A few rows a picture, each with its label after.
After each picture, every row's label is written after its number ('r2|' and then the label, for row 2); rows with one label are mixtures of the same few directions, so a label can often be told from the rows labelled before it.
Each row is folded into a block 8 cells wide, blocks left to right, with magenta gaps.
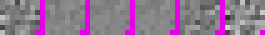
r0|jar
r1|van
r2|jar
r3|jar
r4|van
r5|jar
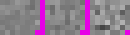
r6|jar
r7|van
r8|van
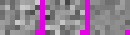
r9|van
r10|jar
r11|jar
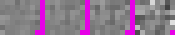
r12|jar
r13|van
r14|van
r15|jar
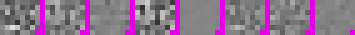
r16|van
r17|van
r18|jar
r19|van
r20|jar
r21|van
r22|jar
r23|jar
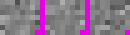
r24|jar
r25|jar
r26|van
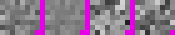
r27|jar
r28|jar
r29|jar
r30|jar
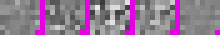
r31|jar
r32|van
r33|van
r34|van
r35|jar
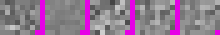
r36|van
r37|jar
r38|jar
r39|van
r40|van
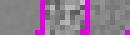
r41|van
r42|van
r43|van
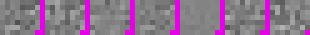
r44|van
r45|van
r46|jar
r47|van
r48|van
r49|jar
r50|van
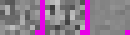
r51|van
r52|van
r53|van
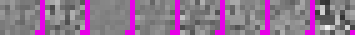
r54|van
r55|van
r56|jar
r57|jar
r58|jar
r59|van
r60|jar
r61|van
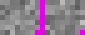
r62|jar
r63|jar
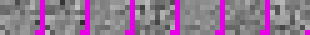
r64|jar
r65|jar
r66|van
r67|van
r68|van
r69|jar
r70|van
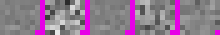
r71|van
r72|jar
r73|van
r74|van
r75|jar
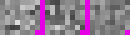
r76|van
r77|van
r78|van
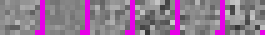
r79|van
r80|van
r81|van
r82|jar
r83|jar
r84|van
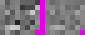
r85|van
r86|van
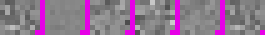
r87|van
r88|van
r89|jar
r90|jar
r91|jar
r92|van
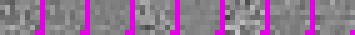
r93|van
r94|van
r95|van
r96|van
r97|jar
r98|jar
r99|jar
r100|jar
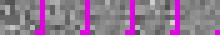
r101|van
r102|van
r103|jar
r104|jar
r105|jar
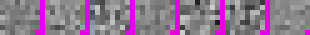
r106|jar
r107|van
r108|van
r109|van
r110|jar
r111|van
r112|van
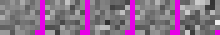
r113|jar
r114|jar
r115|van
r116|jar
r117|jar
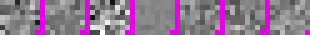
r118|jar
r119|jar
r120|jar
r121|van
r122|van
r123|van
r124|jar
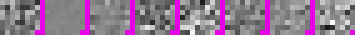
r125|van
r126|jar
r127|jar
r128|van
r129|jar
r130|jar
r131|van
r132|van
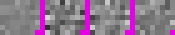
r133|jar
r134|jar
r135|jar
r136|jar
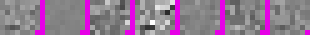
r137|van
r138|jar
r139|jar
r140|van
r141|jar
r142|van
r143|van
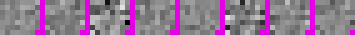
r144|van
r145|jar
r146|jar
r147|van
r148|van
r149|jar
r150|jar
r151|jar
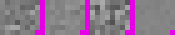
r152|van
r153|van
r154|van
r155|jar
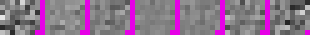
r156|jar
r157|van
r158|van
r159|jar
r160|van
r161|jar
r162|van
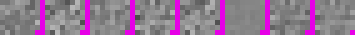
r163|jar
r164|jar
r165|van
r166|jar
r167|jar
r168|van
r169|jar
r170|jar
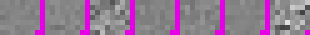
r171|jar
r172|van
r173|jar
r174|van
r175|van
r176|jar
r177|van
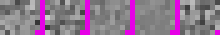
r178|jar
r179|jar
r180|van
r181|jar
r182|van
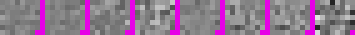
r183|jar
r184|van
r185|jar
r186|van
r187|jar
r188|van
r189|van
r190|jar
